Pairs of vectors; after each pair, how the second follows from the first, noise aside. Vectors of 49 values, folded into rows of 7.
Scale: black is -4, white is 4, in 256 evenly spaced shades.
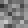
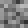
reversed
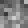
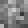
reversed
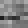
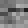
reversed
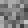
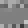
partly zeroed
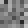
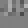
partly zeroed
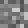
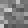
shuffled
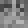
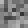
shuffled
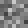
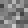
reversed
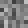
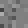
partly zeroed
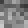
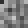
shuffled
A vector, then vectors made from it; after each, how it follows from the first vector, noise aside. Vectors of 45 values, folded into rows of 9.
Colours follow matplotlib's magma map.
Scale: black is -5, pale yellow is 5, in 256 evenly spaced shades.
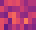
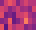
sign-scrambled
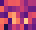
scaled up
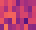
sign-scrambled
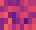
negated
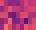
negated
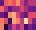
scaled up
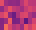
negated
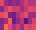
negated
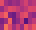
negated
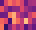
scaled up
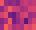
negated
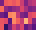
scaled up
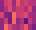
sign-scrambled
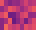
negated
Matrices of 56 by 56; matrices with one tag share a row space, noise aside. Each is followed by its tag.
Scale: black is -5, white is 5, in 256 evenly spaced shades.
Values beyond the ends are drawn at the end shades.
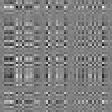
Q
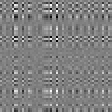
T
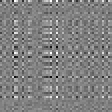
T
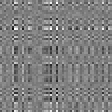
T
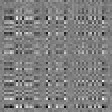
Q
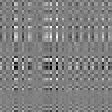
T
